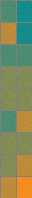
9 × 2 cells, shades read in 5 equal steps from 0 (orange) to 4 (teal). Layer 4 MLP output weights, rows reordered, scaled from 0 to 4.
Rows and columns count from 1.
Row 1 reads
3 4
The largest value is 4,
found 2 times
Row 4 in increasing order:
2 2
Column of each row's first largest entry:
2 2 1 1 1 1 1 1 1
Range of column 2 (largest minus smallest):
4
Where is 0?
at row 9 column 2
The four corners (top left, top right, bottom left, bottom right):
3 4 1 0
